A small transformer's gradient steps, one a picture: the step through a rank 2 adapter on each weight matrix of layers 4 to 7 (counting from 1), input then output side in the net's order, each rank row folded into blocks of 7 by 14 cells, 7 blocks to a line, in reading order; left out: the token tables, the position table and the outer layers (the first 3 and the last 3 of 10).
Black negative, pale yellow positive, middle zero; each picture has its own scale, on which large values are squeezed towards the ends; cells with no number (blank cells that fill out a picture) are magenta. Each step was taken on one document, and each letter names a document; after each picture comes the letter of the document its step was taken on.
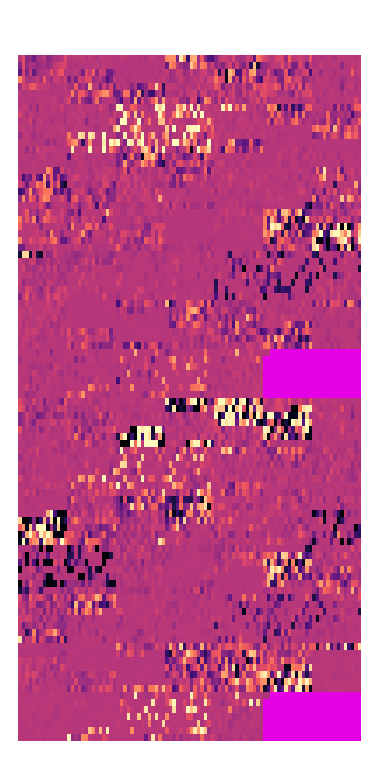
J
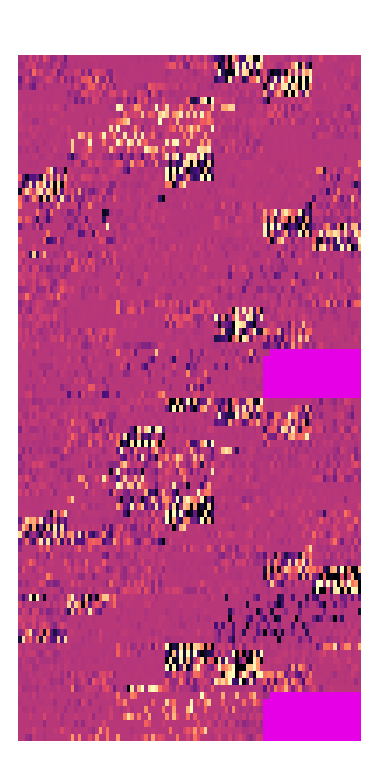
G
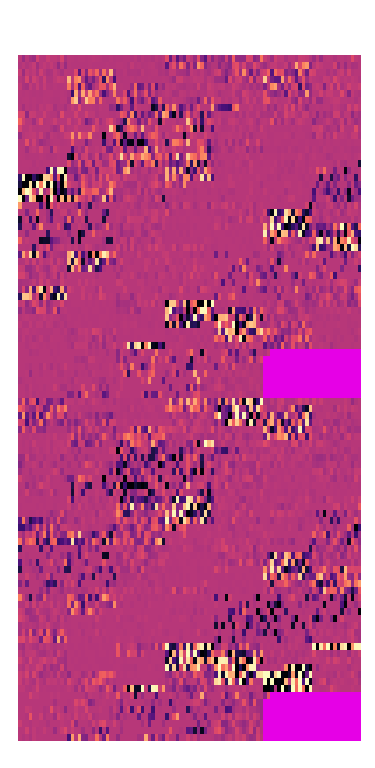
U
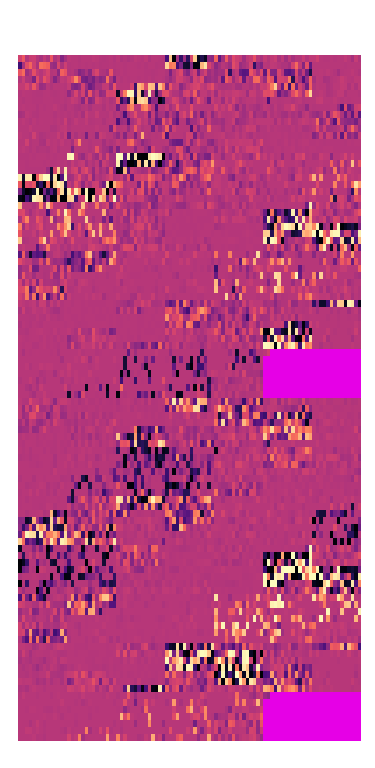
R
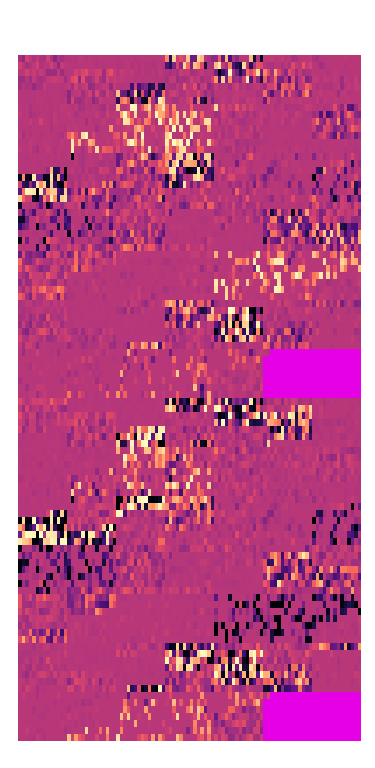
R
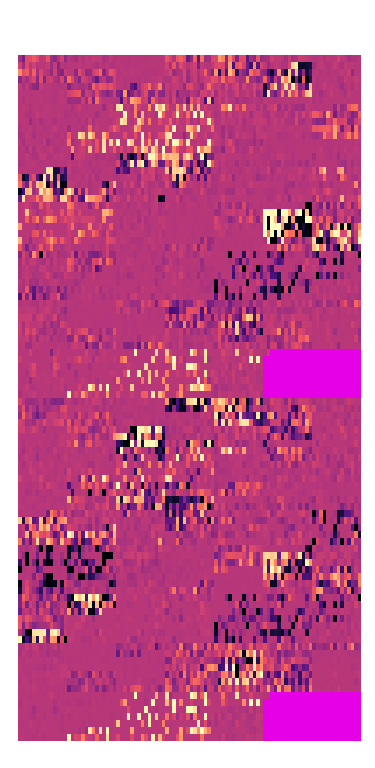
J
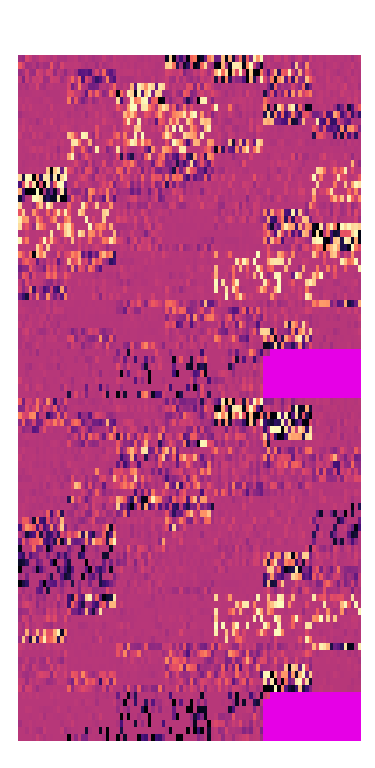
R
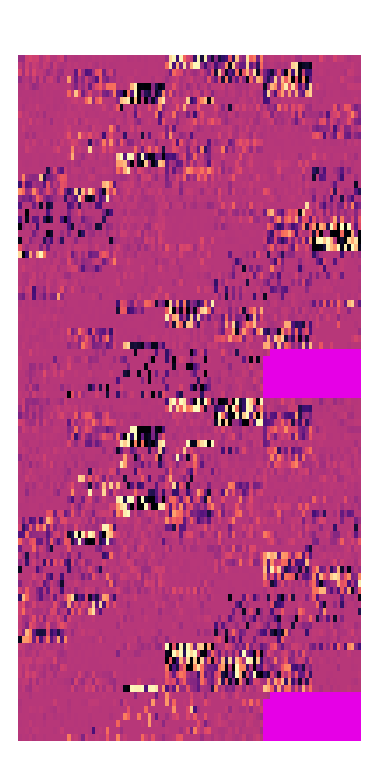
J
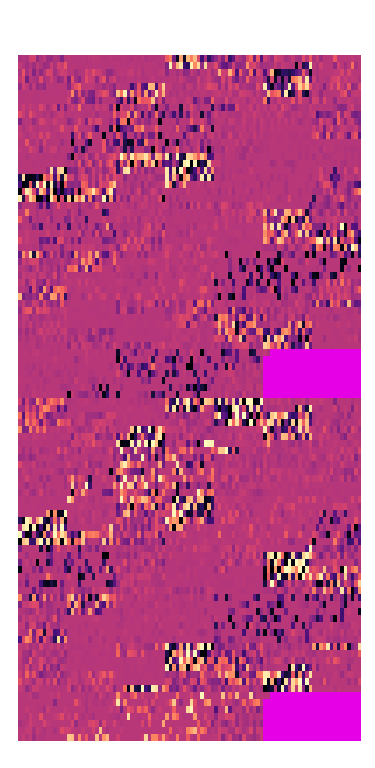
U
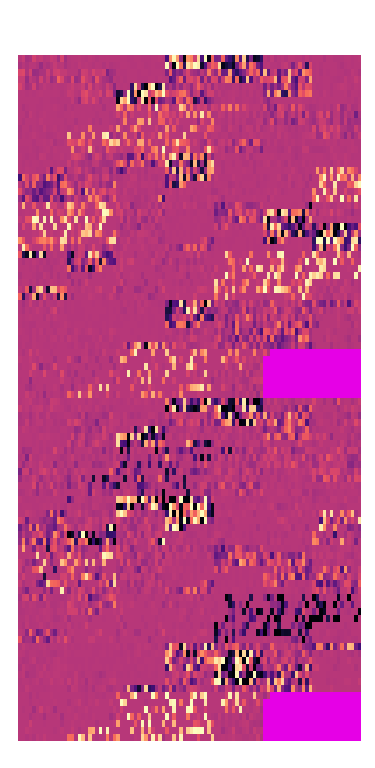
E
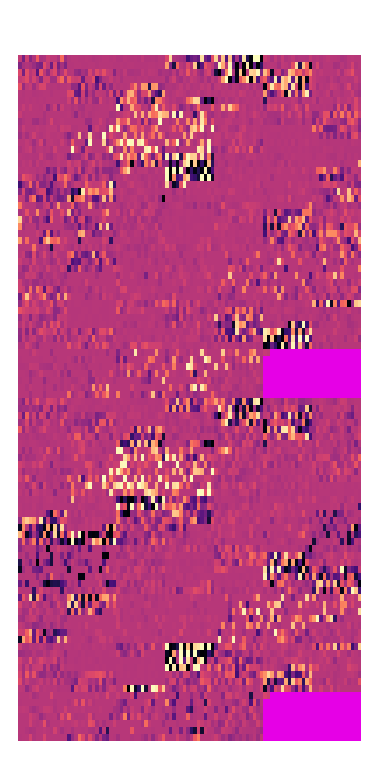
G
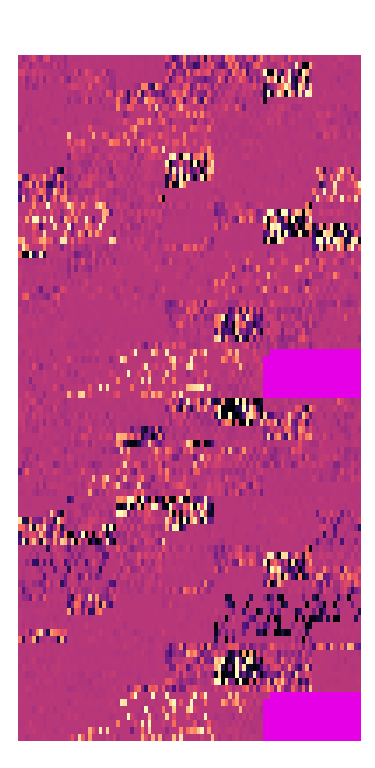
E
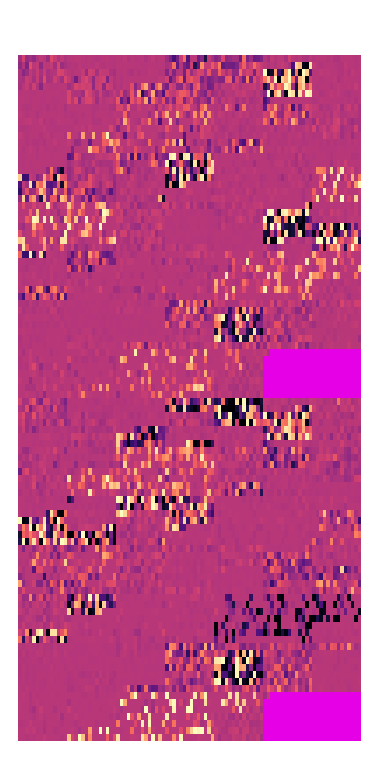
E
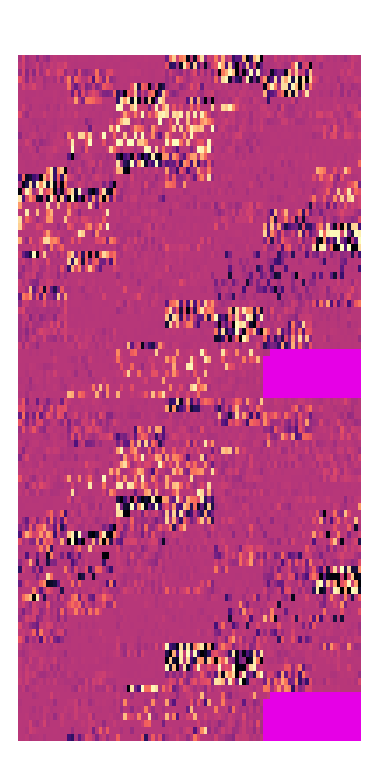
G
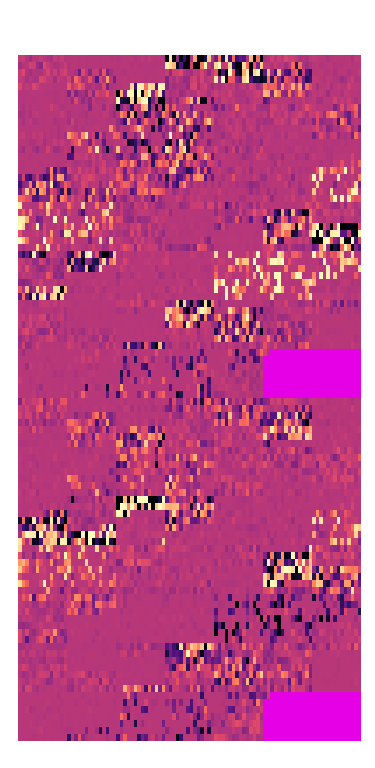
R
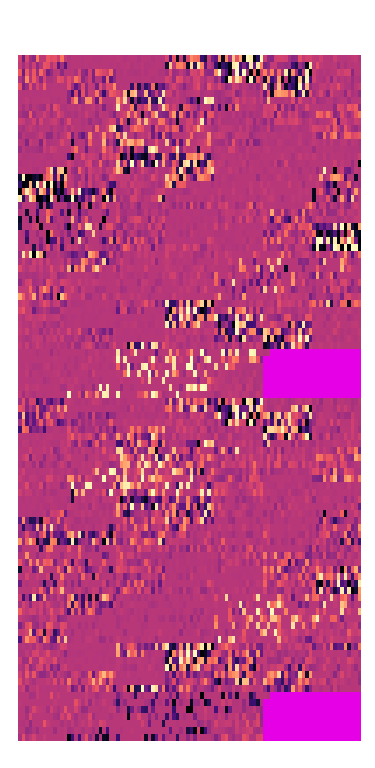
U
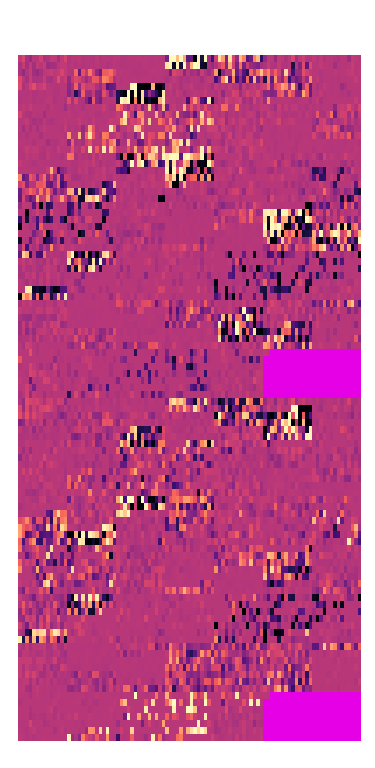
J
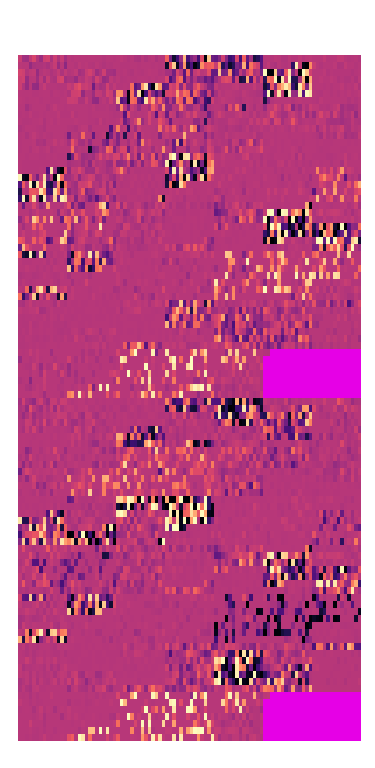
E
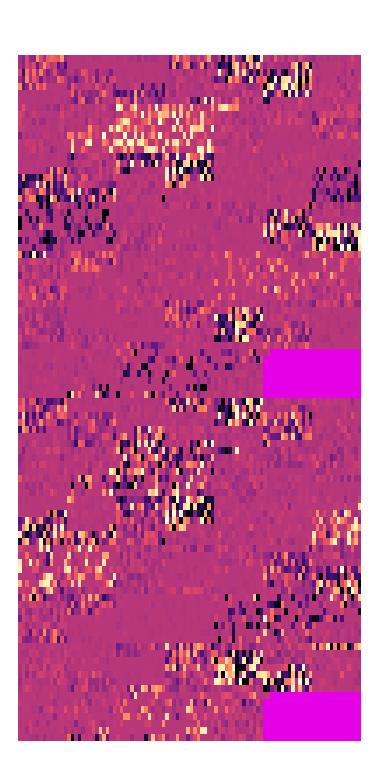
G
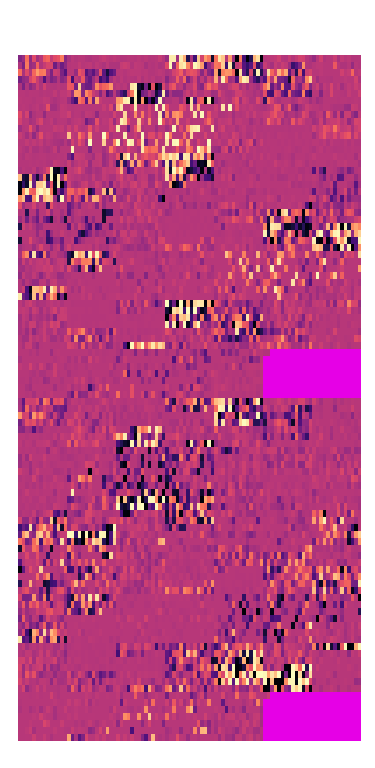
J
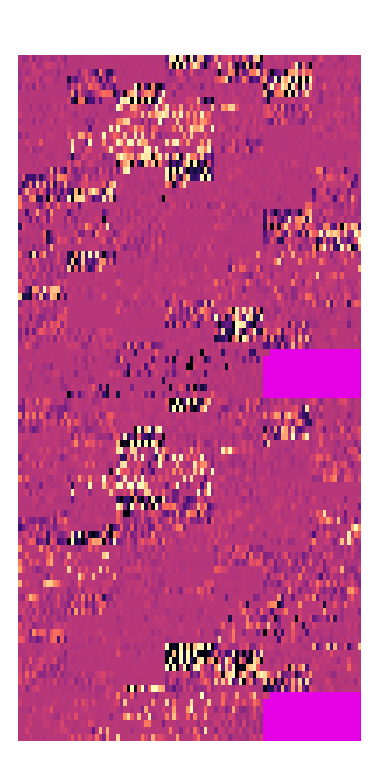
G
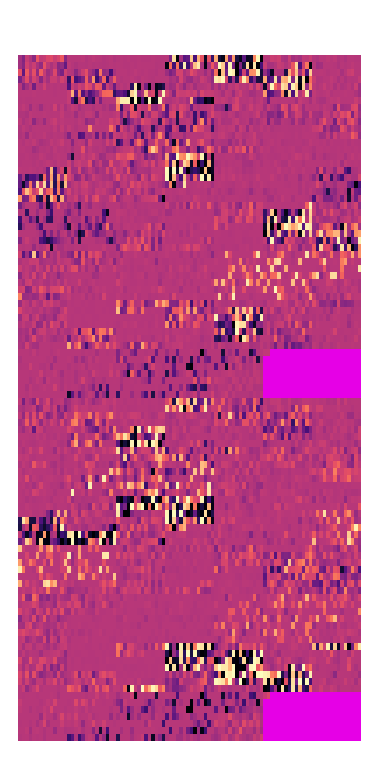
G
